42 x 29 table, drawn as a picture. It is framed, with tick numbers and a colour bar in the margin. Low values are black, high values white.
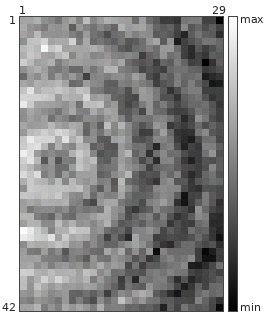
Rings: centred on the middle left. Odd rows or columns: none. Histogram: bell-shaped. Slope: up to the left.
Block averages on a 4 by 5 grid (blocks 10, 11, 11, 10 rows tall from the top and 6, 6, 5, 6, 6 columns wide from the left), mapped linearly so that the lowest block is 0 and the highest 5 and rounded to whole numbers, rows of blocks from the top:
4 3 3 1 0 | 5 4 2 1 0 | 5 4 2 1 0 | 4 3 2 1 0
